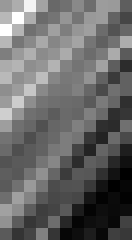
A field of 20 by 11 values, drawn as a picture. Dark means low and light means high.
Grain: diagonal, up to the right. Slope: up to the top left. Ninth with the highest average: top left. Histogram: bell-shaped. Mirror symmetry: none.
